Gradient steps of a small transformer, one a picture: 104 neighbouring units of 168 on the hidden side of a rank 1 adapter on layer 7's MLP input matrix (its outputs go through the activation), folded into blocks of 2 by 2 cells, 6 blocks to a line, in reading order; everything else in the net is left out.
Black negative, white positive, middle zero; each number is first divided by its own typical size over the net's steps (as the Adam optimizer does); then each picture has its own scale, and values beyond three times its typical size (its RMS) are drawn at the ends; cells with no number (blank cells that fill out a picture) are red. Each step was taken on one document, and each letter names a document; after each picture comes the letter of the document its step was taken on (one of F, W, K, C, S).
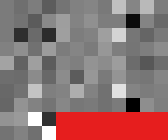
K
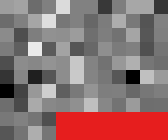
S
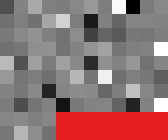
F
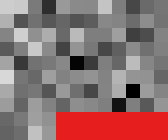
S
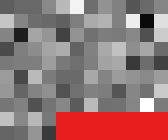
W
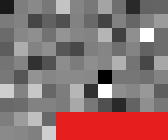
K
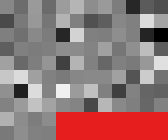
W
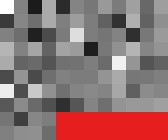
S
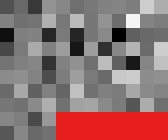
S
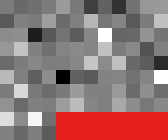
K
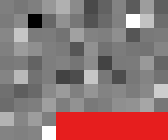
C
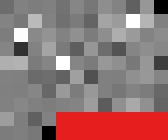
C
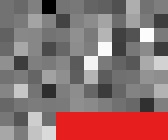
K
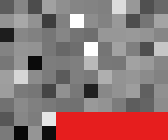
F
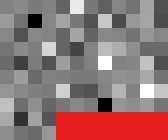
W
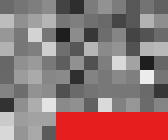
W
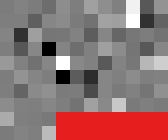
C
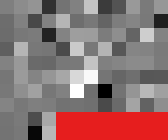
K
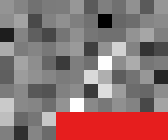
F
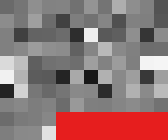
K
